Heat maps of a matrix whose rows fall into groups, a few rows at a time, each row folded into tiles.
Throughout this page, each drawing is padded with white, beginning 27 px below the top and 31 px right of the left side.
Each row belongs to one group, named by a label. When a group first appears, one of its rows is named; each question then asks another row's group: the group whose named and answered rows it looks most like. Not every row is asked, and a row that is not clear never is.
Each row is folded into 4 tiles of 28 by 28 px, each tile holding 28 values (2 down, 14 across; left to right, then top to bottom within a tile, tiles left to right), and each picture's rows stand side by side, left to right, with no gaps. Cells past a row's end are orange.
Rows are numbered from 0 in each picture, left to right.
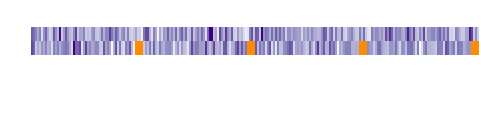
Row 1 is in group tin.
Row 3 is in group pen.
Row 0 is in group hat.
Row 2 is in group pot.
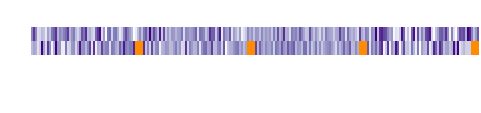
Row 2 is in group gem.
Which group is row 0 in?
tin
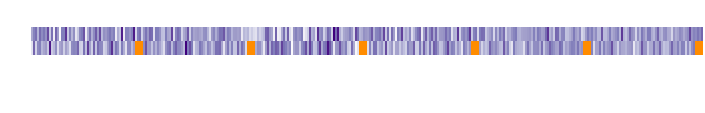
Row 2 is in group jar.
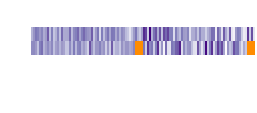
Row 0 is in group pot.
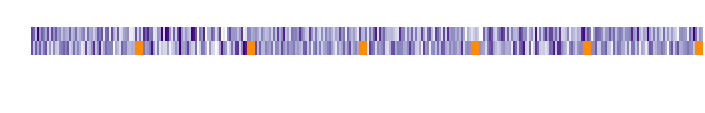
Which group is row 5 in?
pen
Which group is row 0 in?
pot
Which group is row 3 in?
hat
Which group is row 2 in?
gem
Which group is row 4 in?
pen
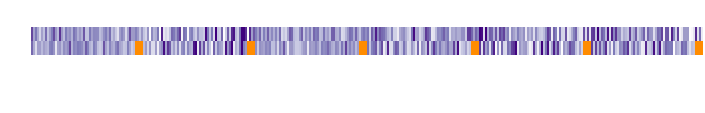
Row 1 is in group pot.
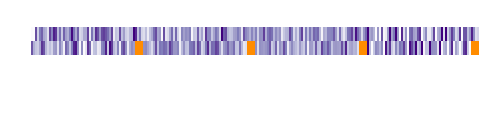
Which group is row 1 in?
jar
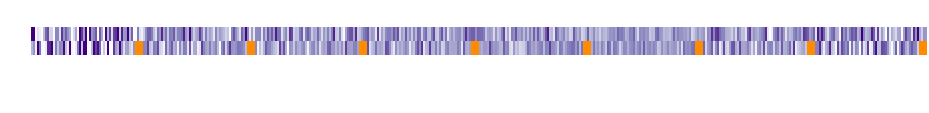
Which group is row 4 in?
tin
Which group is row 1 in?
pen
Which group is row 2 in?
tin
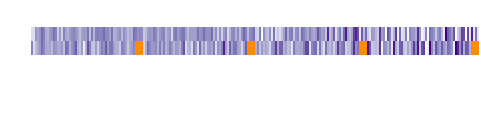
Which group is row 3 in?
jar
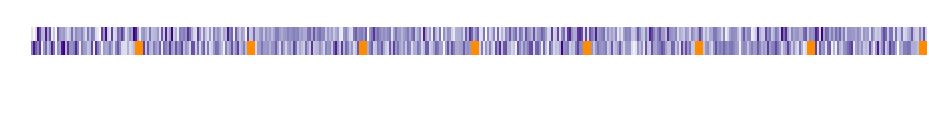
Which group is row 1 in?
gem
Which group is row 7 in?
pot
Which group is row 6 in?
jar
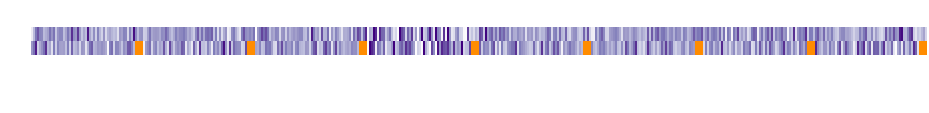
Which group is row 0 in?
pen
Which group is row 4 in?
pot
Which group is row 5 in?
pen
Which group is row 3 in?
hat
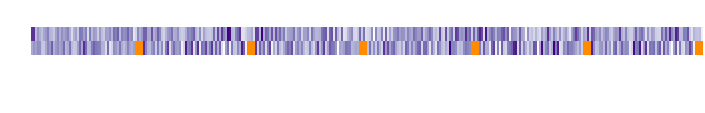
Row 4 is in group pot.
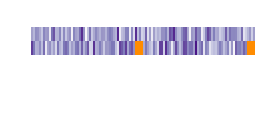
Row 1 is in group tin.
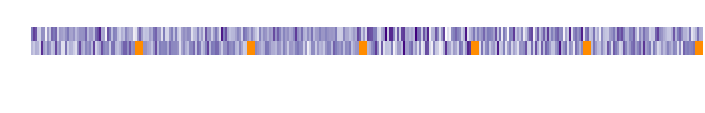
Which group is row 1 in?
jar
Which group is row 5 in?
tin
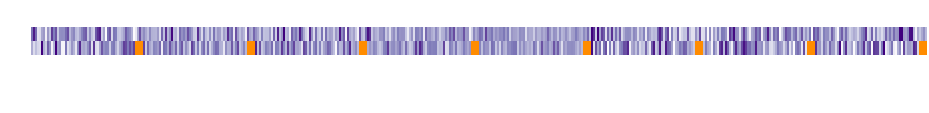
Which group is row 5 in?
pot
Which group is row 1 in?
gem
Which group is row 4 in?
pot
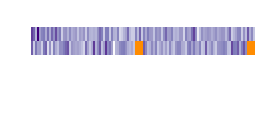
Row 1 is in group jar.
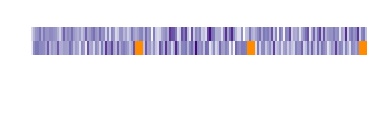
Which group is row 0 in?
hat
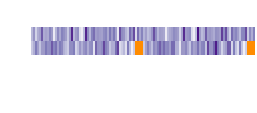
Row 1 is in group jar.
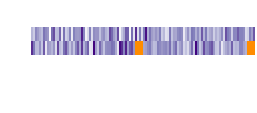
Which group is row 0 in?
jar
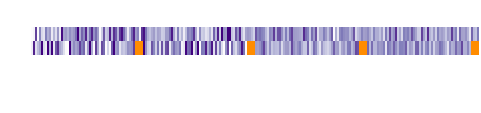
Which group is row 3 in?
gem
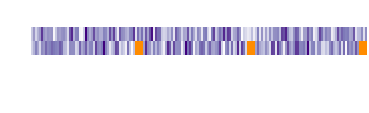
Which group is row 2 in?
tin
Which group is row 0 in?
jar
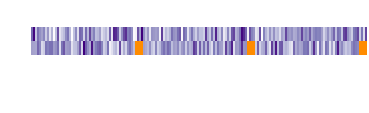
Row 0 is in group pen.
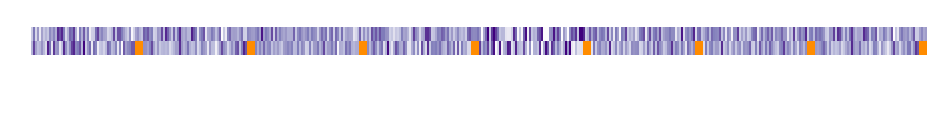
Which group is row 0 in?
tin
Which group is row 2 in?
pot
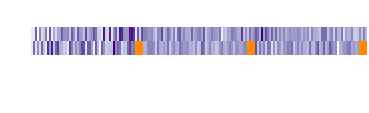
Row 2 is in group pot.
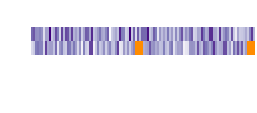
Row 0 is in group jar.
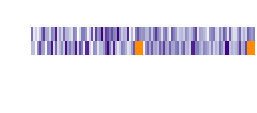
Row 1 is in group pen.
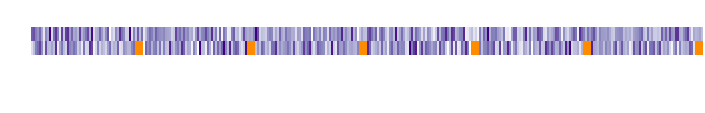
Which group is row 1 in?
hat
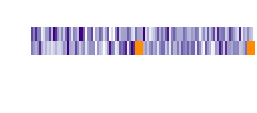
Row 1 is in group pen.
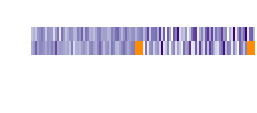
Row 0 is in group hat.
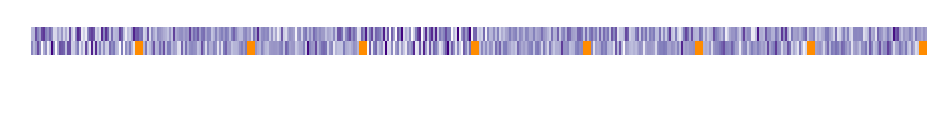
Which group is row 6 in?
jar
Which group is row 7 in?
jar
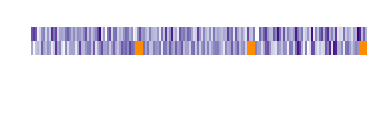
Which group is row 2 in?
pen
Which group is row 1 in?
gem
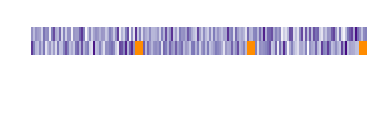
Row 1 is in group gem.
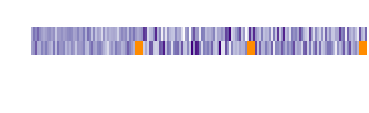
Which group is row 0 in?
pen
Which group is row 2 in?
gem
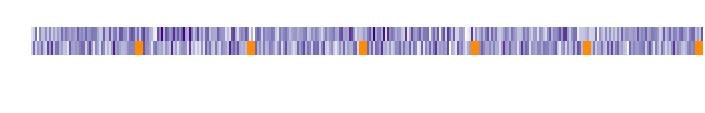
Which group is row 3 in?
pot
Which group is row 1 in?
pen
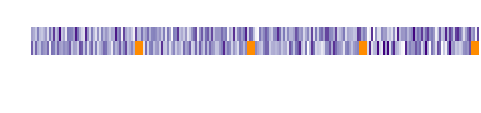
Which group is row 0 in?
gem
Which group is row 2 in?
pen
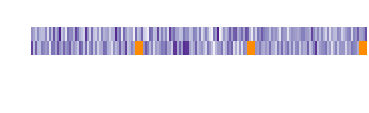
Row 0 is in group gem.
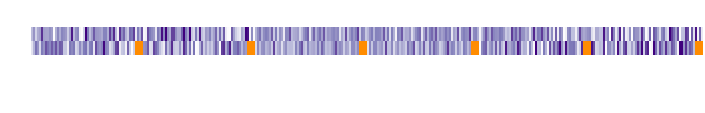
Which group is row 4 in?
hat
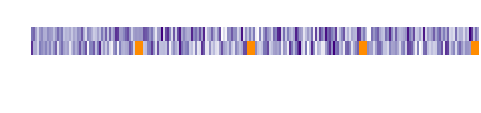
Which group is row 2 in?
pen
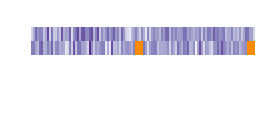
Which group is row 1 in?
pen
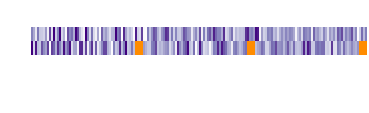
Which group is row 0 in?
gem
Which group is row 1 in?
pen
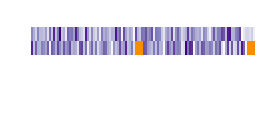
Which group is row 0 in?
gem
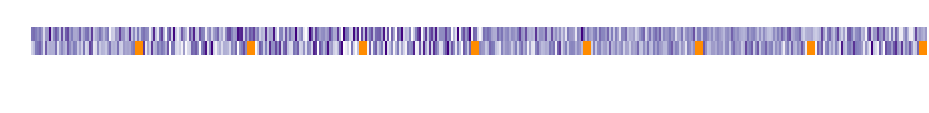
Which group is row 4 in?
pen
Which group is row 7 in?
hat
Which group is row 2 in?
jar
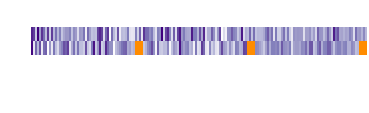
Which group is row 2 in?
jar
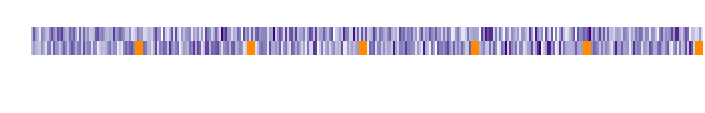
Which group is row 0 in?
tin
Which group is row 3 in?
hat
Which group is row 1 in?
jar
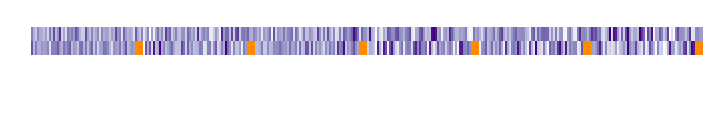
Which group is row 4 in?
hat
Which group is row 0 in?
gem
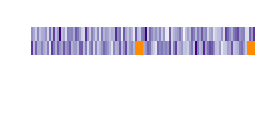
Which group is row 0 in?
gem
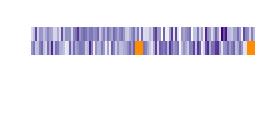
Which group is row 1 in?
jar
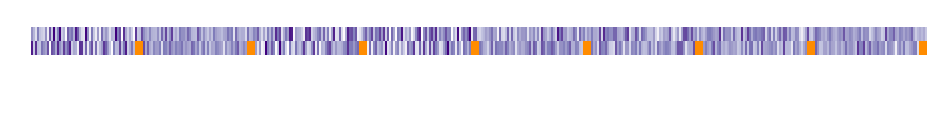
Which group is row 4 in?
jar
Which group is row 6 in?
pot
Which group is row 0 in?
gem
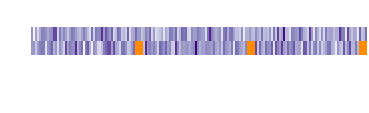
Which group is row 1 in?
tin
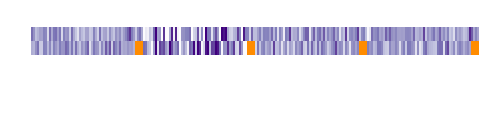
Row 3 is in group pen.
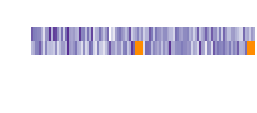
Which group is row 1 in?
hat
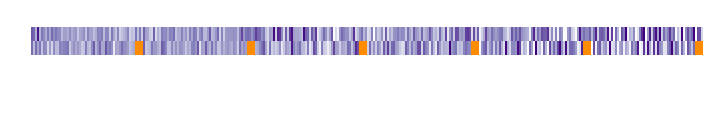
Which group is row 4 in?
hat
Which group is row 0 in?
pot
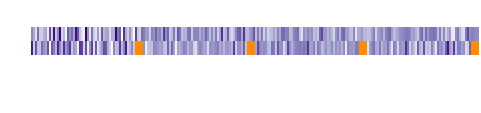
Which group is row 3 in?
hat
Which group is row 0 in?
gem
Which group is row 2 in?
tin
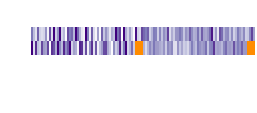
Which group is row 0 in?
gem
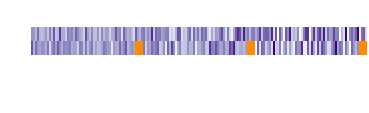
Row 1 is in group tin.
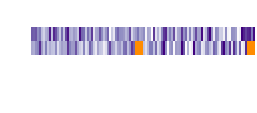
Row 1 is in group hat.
